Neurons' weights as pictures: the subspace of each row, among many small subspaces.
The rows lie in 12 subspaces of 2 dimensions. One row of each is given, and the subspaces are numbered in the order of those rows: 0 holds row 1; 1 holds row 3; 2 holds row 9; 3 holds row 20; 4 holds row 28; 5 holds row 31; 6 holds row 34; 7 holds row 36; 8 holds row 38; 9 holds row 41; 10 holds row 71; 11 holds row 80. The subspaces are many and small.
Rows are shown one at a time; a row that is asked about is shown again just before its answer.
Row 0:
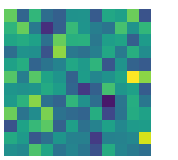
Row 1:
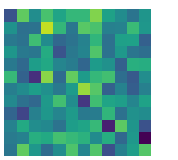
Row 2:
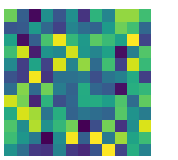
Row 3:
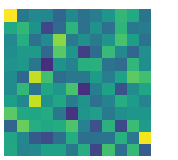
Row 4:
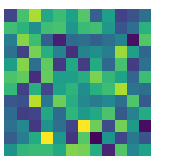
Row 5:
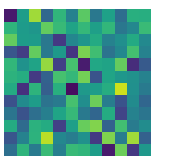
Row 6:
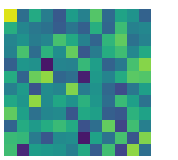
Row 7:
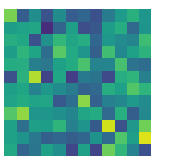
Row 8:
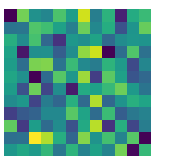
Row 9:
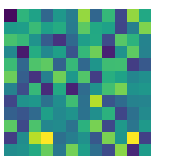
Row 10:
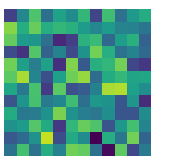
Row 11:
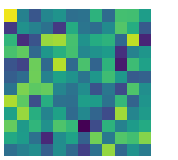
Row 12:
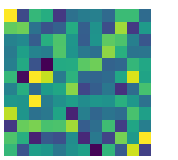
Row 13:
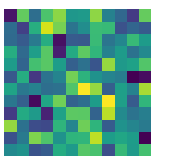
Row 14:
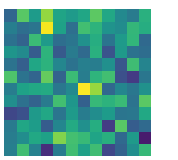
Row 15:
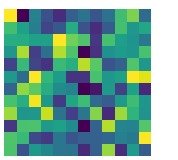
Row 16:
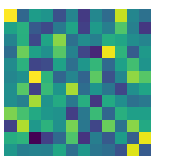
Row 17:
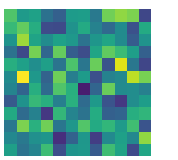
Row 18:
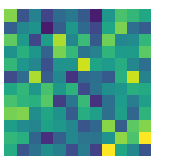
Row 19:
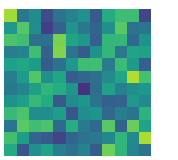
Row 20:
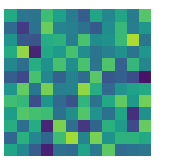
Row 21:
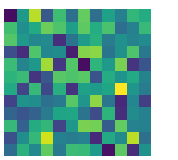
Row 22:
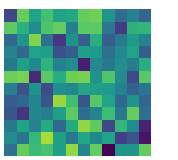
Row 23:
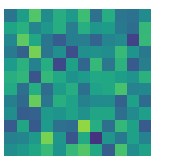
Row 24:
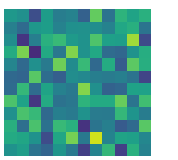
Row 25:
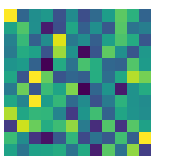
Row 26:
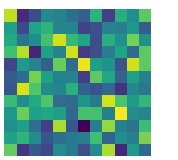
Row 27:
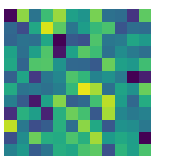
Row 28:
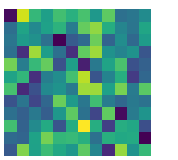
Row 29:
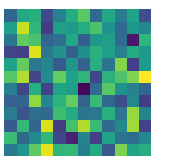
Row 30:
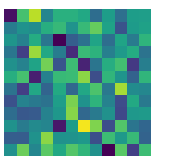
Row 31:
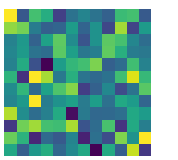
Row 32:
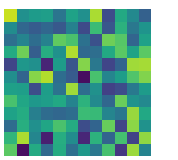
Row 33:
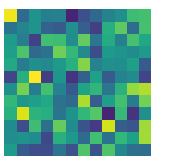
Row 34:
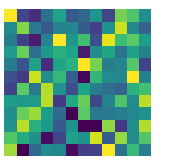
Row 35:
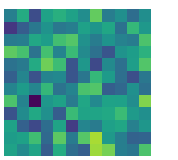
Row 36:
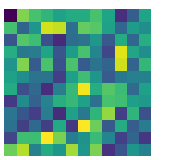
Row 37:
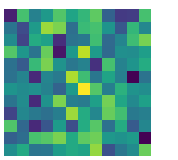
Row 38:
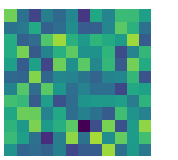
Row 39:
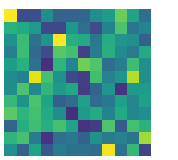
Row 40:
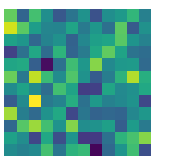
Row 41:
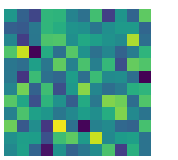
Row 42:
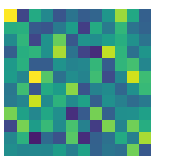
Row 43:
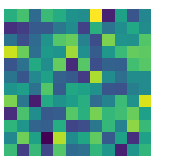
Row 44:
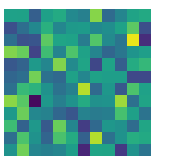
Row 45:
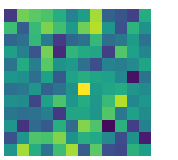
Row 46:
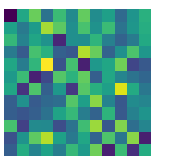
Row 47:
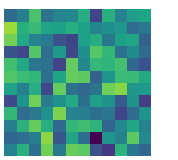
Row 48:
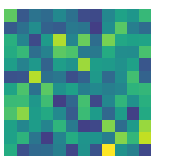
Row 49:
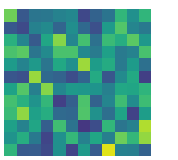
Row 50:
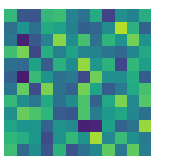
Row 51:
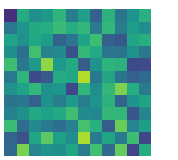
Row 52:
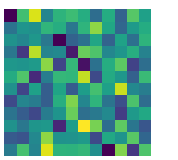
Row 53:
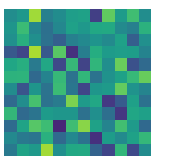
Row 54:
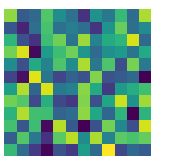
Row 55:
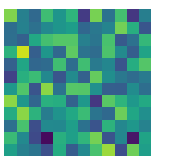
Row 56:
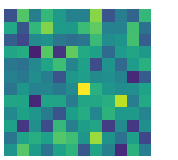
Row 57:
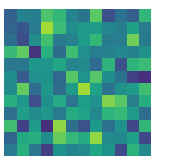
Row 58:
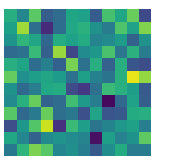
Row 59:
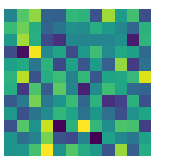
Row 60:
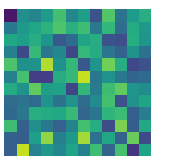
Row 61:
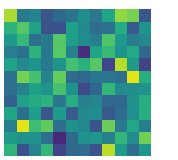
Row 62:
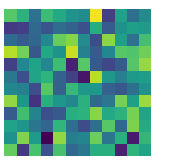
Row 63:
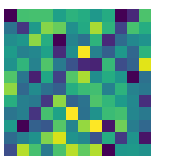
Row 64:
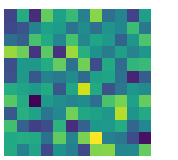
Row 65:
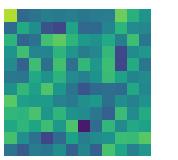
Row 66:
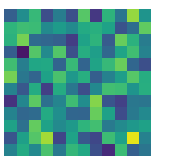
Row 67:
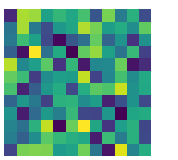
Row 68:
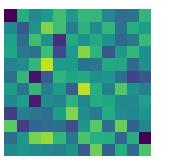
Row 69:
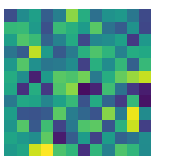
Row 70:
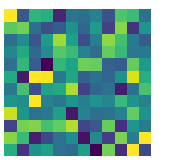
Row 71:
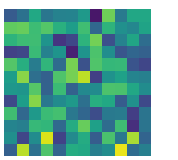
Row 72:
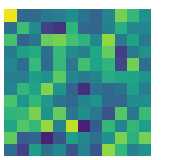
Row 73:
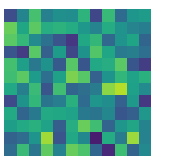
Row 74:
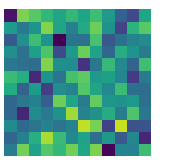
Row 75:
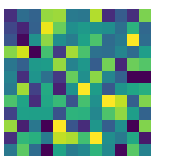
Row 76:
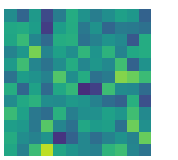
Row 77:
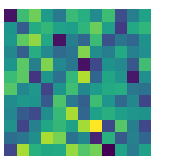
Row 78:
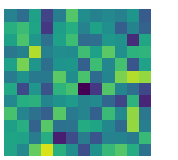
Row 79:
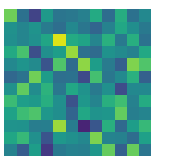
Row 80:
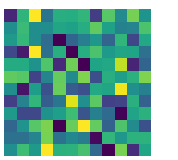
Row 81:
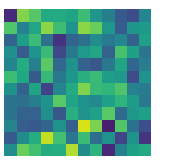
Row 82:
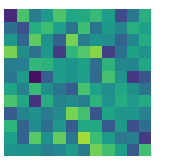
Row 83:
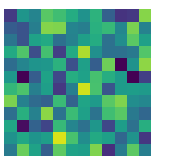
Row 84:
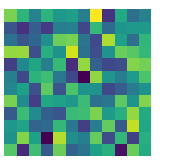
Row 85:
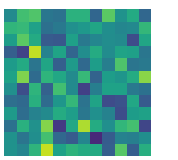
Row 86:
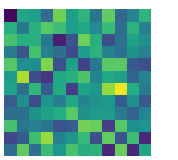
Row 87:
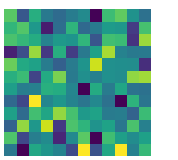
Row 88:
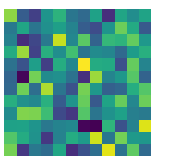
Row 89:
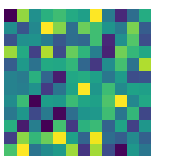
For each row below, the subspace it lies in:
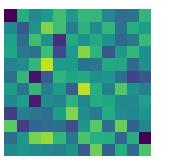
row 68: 1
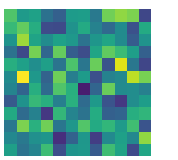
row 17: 6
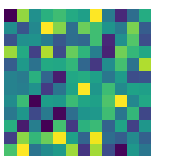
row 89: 7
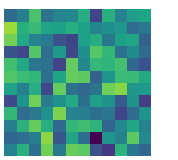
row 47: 5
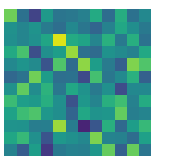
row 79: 11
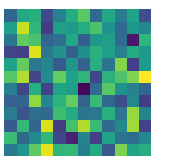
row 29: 3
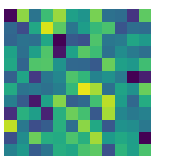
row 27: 4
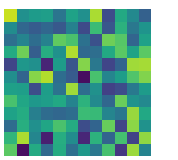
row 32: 10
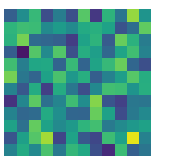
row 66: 2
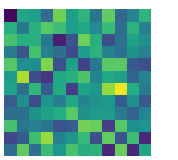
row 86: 5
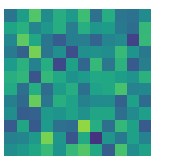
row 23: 8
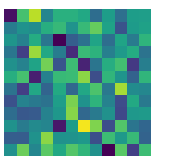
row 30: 11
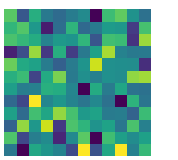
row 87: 7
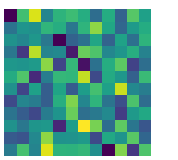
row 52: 11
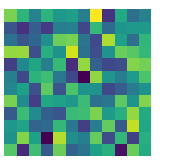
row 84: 10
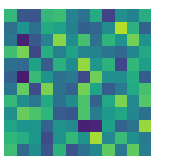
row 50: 6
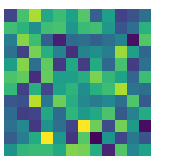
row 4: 8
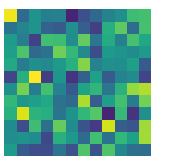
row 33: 0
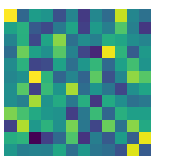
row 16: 2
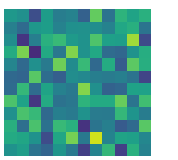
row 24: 8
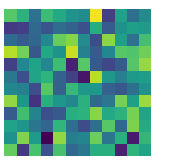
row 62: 10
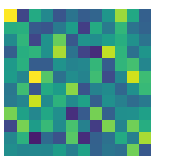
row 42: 2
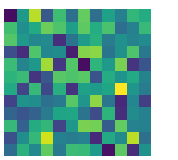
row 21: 1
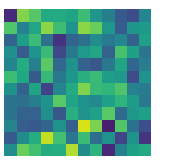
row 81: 8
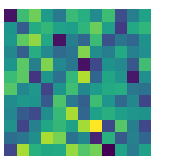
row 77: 6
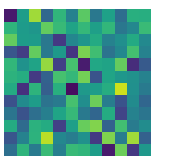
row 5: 1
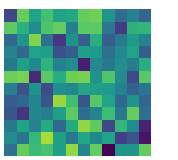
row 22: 3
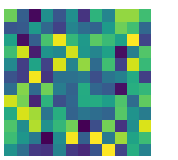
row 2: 8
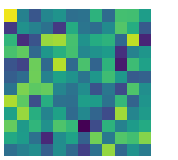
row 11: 7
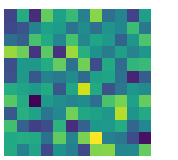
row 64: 1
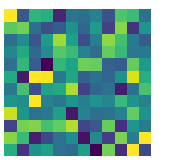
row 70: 5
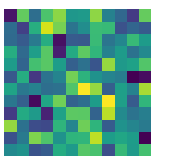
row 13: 4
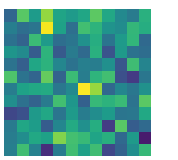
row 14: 0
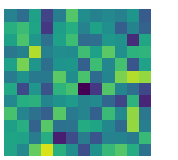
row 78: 0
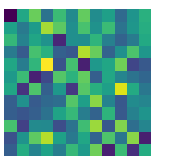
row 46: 1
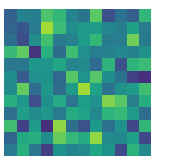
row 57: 9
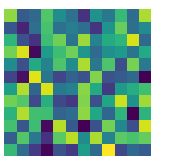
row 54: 3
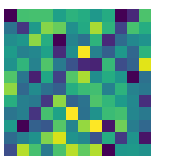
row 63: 6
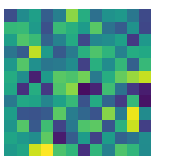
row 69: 0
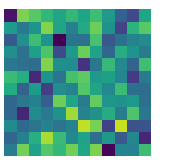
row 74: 9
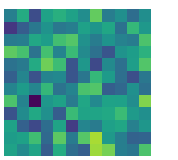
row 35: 5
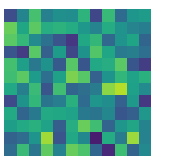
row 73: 5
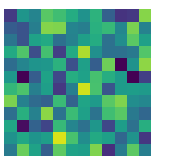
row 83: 6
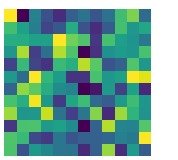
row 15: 4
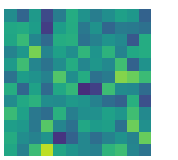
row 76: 0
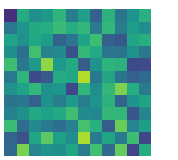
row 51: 10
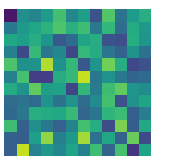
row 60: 10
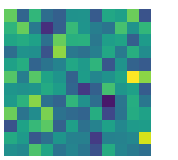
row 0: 4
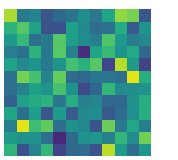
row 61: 6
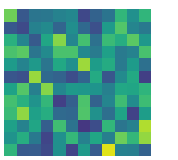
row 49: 3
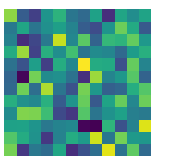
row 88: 6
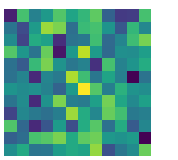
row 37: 11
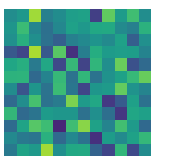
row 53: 11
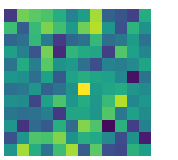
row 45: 8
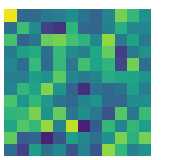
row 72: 7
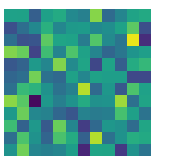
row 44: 7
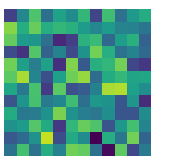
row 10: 5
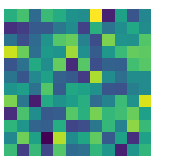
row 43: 10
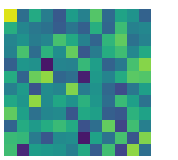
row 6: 10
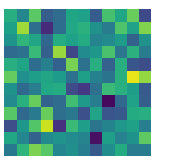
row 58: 4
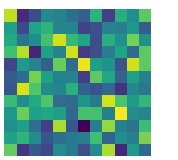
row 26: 4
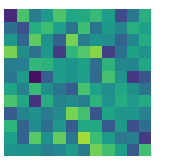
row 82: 2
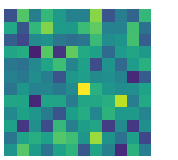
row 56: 8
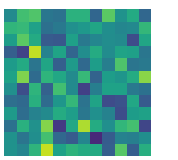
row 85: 9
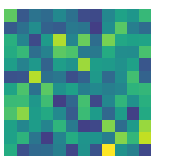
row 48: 3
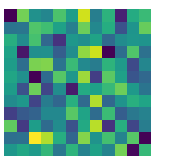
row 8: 2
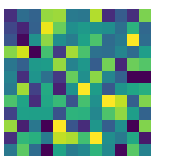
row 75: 9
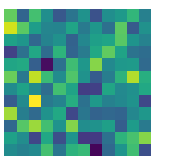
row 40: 5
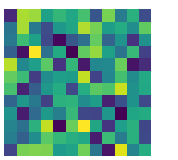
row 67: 4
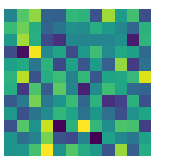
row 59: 9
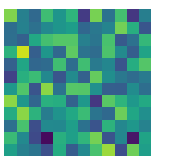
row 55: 2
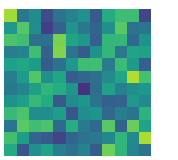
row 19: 9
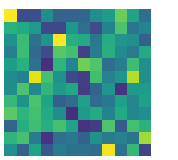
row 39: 11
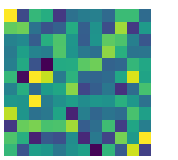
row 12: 5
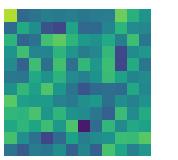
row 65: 7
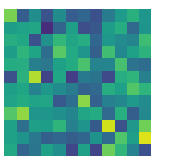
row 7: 0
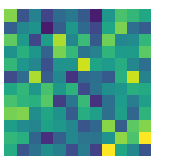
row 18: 3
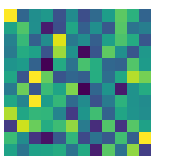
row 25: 1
